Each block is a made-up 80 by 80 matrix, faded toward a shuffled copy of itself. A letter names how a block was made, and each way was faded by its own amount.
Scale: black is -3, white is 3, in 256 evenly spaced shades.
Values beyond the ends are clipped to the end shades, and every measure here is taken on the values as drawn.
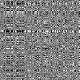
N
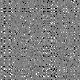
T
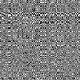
N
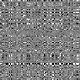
N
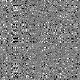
T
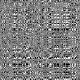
N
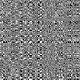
N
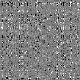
T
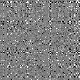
T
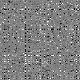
T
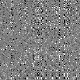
T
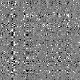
T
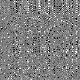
T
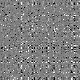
T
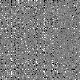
T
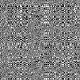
N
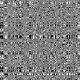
N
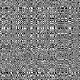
N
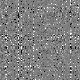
T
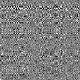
N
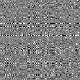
N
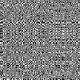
N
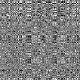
N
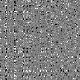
T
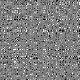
T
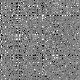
T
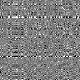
N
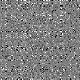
T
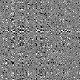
T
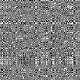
N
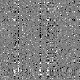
T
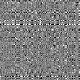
N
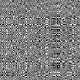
N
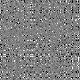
T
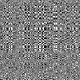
N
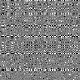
N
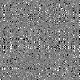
T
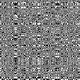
N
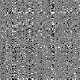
T
